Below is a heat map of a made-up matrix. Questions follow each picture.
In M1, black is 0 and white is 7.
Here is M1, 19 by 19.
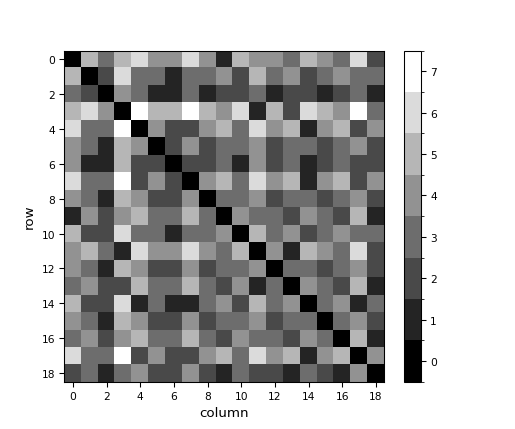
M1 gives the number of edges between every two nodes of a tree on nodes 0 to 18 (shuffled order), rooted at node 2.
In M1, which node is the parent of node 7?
14
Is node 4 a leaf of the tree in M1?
yes
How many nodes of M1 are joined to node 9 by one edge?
2
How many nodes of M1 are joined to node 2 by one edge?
6
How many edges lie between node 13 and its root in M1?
2
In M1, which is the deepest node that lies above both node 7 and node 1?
6
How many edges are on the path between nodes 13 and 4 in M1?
5
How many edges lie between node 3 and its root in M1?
4
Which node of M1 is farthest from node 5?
3
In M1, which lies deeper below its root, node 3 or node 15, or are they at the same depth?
node 3
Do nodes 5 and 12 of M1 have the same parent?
yes
